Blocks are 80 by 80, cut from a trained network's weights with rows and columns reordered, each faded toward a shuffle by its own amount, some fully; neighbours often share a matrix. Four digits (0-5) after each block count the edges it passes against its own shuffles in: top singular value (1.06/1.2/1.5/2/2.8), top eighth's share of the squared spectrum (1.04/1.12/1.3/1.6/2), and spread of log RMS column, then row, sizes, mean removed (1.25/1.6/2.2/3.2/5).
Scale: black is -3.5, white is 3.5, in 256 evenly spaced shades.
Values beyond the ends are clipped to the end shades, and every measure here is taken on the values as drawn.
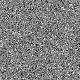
0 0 0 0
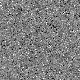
2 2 0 0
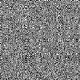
4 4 2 2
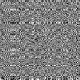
5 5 2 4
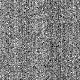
3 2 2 1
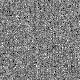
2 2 0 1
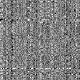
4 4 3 2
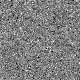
0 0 0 0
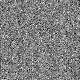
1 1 0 0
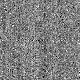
2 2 0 1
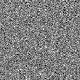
3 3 1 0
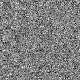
3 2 0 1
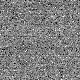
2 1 0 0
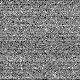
3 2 1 1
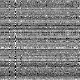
5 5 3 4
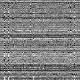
5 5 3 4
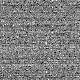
3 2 1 1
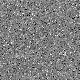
0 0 0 0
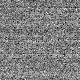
2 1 0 0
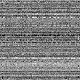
5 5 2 4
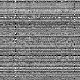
5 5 2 4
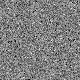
0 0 0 0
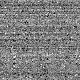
3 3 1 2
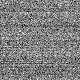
3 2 0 0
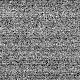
3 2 0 1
